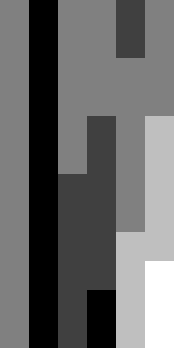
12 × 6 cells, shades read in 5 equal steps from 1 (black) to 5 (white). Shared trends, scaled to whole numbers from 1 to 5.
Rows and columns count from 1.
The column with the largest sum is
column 6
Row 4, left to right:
3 1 3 3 3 3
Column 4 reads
3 3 3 3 2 2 2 2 2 2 1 1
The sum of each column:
36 12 30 26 38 47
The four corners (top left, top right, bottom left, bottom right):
3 3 3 5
